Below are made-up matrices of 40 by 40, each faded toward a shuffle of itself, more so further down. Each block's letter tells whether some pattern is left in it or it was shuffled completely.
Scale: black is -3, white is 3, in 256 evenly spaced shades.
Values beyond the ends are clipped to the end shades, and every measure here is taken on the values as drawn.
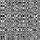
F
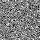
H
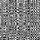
F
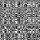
F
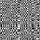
F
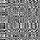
F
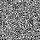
H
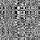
F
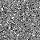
H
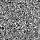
H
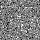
H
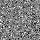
H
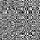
F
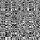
F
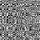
F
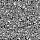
H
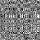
F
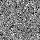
H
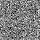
H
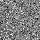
H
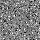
H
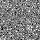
H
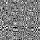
F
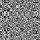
F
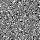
H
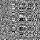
F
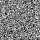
H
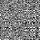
F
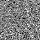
H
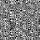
F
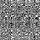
F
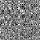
F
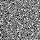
H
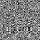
F
